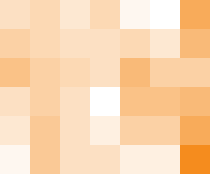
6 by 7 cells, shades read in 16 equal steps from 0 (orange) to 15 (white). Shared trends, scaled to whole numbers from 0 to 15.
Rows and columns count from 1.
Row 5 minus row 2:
3 -2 0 2 -1 -3 -2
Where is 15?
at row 1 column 6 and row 4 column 4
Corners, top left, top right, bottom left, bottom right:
11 4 14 0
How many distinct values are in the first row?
6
